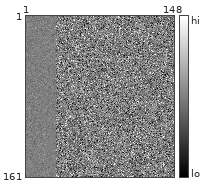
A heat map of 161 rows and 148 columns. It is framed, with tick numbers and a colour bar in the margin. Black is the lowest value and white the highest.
Slope: none. Grain: fine. Mirror symmetry: none. Seam: vertical, 20% of the way across, the left part calmer. Stripes: none.
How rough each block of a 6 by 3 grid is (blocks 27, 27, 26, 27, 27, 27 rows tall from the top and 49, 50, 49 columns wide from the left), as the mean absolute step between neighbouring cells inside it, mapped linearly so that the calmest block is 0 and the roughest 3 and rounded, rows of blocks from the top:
033
033
033
033
033
033
